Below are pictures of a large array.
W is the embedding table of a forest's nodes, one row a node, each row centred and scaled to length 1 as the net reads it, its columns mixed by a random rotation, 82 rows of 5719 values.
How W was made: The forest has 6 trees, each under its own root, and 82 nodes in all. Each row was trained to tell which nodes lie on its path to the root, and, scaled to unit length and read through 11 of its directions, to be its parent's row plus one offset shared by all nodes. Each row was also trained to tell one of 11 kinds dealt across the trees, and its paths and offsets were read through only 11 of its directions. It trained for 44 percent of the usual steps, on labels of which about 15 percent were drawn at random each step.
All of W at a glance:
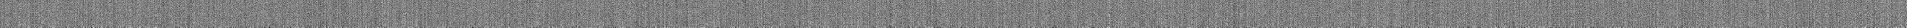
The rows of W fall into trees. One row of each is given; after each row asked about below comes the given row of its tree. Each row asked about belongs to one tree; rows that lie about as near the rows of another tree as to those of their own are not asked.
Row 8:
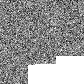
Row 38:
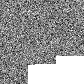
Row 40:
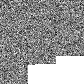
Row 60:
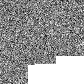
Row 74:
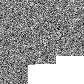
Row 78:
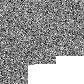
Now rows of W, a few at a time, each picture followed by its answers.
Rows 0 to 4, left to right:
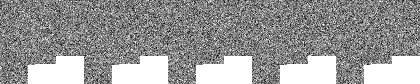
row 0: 40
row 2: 8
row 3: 74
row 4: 60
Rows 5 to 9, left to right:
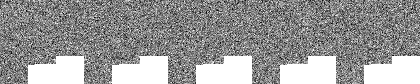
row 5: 40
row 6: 8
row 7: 8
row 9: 78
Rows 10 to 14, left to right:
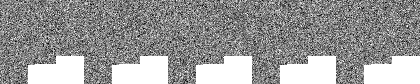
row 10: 38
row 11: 74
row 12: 40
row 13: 74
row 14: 8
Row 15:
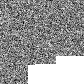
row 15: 40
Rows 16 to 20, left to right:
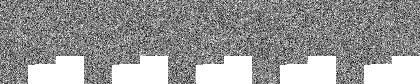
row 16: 78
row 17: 74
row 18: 74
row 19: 78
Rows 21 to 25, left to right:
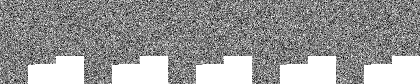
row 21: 40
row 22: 60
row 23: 60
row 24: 78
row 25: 74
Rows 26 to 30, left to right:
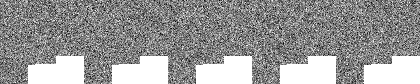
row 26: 74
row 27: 40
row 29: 78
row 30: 74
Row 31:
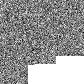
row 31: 78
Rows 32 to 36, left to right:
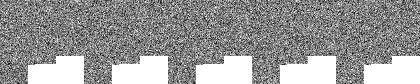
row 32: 38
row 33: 8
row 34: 38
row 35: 60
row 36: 8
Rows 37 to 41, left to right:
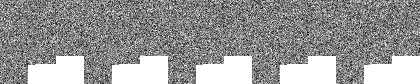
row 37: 38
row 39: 40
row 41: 40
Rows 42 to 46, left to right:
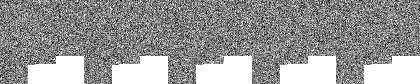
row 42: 40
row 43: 78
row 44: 8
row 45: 8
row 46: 8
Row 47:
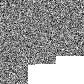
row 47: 40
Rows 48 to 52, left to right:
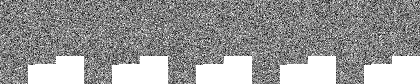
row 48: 60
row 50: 40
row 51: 8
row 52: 74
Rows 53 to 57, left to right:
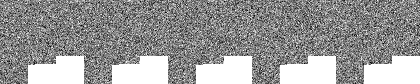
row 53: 38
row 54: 8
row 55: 8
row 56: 74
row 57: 38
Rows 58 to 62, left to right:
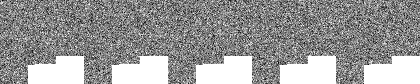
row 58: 78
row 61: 74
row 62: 78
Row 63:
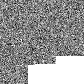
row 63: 78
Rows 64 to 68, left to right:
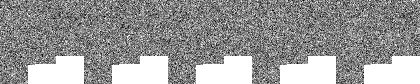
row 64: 40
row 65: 74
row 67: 40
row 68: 40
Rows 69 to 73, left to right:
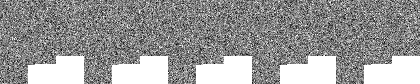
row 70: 78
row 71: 78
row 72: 74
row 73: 38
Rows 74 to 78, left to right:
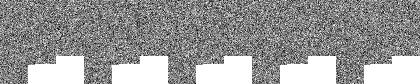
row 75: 74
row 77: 78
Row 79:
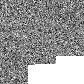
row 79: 40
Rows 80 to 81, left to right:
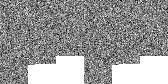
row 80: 74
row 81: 78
